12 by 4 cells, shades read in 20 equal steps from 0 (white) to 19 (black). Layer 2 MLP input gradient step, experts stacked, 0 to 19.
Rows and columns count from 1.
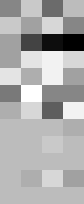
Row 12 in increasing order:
5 5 5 5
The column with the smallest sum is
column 2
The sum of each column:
70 62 77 81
